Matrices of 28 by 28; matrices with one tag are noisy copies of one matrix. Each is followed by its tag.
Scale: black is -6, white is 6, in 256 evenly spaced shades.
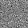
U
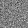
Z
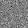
U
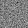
Z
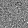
Z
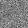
U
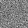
U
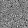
U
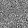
U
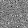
U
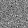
U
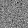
Z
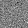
Z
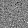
Z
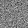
Z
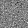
Z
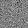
Z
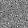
U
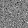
Z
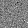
Z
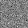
U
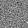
Z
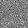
U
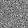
U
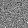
Z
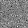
U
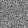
U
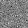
U
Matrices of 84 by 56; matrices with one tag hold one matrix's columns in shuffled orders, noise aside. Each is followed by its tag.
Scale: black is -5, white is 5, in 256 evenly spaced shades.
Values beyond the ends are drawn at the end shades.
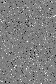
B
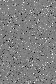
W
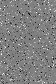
W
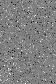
B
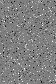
B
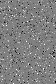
B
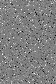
W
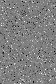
B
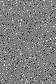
W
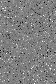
B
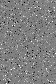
B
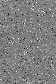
W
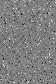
W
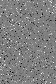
W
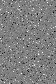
W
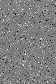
W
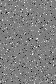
W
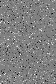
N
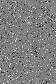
B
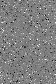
N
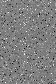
W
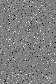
N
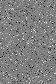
N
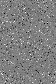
N
